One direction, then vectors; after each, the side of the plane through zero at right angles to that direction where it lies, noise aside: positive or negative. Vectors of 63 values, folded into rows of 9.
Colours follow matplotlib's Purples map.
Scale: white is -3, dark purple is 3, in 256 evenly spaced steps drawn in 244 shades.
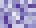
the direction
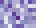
negative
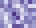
negative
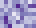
positive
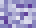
positive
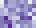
positive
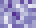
negative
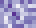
negative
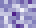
negative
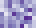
negative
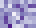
positive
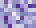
positive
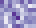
negative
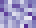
positive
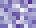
negative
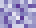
positive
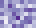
negative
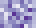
negative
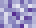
negative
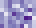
negative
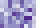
negative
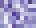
negative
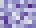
positive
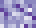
positive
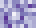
positive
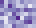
negative
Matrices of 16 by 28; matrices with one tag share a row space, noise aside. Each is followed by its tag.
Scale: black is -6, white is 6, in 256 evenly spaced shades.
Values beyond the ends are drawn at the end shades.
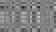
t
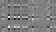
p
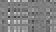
p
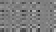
t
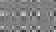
t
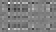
p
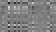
p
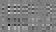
p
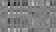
p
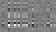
p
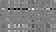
p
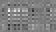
p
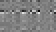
t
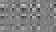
t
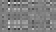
p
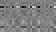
t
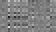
p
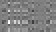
p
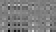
p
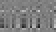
t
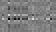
p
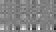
t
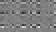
t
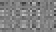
t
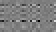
t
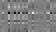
p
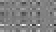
t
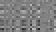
t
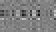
t
